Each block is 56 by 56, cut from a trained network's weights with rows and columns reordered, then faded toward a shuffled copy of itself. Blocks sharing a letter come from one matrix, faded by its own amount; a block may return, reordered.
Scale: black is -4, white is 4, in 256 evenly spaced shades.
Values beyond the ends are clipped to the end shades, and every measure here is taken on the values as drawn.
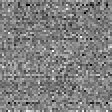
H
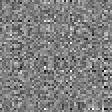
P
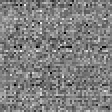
H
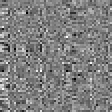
P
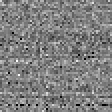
H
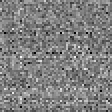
H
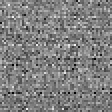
H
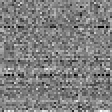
H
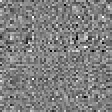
P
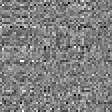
P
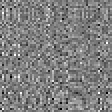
P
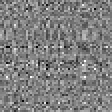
P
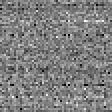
H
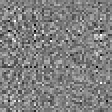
P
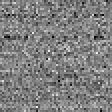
H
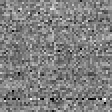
H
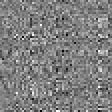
P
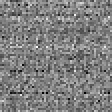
H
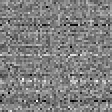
H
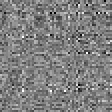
P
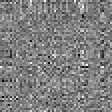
P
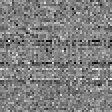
H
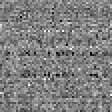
H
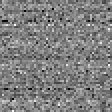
H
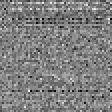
H
